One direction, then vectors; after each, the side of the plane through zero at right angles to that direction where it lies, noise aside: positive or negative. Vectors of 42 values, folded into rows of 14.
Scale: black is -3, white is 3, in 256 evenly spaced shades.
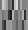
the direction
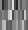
negative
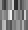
negative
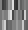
negative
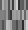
positive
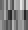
positive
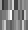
negative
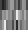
negative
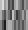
positive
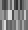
negative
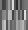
negative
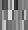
negative
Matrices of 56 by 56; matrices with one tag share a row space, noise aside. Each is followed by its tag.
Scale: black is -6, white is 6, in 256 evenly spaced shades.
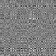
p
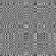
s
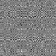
p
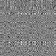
p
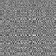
p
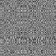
p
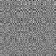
p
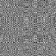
s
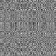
p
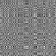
s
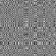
s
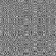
s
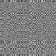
p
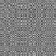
p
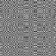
s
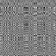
s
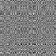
p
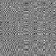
s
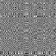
s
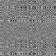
p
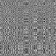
s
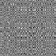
p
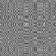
s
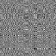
s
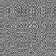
p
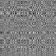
p
